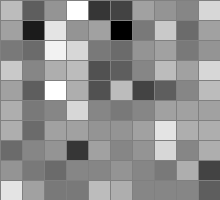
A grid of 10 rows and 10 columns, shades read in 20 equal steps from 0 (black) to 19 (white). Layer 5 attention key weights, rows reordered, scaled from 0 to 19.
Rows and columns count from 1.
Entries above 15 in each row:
2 1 2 1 1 1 1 1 0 1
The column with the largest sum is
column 3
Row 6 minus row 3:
4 1 -8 0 1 1 -1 0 3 1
